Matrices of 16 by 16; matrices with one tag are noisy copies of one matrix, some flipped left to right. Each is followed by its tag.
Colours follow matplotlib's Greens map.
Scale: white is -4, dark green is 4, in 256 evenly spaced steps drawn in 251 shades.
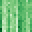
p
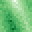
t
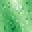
t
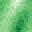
t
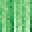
p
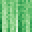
p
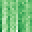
p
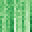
p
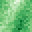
t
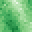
t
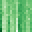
p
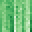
p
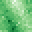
t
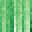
p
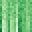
p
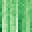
p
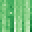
p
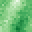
t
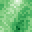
t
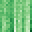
p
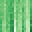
p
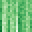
p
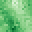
t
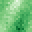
t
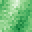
t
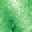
t
